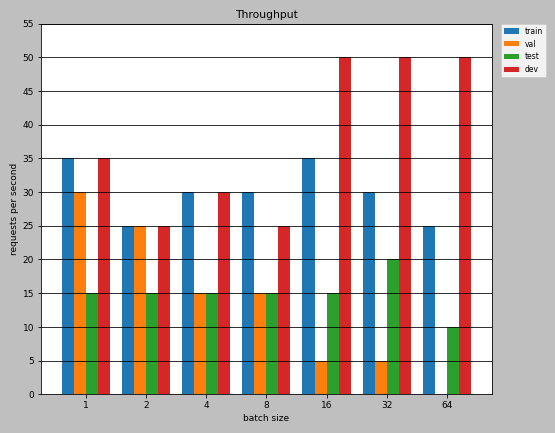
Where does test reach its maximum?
32
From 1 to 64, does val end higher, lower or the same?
lower
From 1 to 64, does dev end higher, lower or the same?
higher
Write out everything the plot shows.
Title: Throughput
x-axis: batch size, ticks 1 2 4 8 16 32 64
y-axis: requests per second, ticks 0 5 10 15 20 25 30 35 40 45 50 55
Legend: train, val, test, dev
Values:
train: 35 25 30 30 35 30 25
val: 30 25 15 15 5 5 0
test: 15 15 15 15 15 20 10
dev: 35 25 30 25 50 50 50
